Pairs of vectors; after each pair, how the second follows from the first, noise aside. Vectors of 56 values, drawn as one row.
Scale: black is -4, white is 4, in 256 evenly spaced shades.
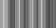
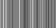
partly zeroed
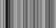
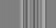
partly zeroed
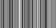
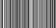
shuffled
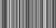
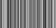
negated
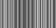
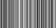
negated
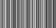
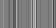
partly zeroed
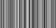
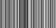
sign-scrambled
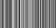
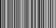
shuffled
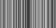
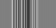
partly zeroed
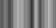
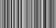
shuffled
